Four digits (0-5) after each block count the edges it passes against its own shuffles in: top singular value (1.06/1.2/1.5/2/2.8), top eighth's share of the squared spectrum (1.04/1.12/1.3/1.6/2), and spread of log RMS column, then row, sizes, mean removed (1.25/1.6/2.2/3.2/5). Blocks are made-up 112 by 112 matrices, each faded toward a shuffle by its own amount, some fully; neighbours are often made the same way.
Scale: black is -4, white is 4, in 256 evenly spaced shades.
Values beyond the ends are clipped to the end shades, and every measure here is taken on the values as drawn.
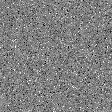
2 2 0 0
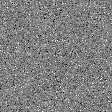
2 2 0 0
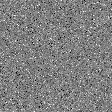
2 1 0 0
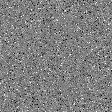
0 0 0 0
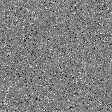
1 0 0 0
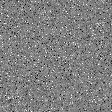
0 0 0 0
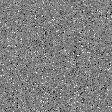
3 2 1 0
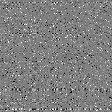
4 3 1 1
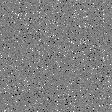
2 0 0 0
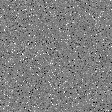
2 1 0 0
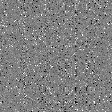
4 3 2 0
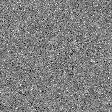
0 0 0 0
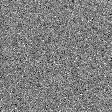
0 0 0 0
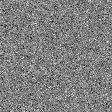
0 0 0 0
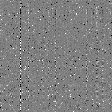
5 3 2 1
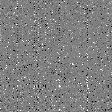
4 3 2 1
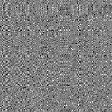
5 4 3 3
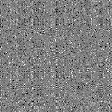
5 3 2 2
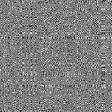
5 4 3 3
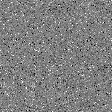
3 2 0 0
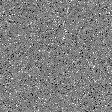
2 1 0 0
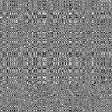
5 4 4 4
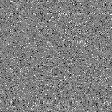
4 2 1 2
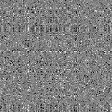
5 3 2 2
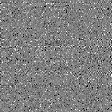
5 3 2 2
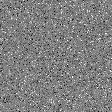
2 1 0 0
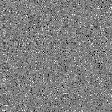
4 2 1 1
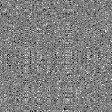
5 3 2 2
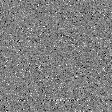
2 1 0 2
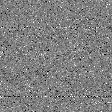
2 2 0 2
